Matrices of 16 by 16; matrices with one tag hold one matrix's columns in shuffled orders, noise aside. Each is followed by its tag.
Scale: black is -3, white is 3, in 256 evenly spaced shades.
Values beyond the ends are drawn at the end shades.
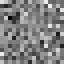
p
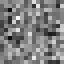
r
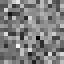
p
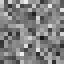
p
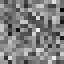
r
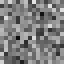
p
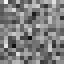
p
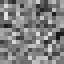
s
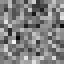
s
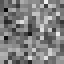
r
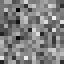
r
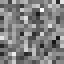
p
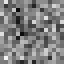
r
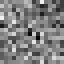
s
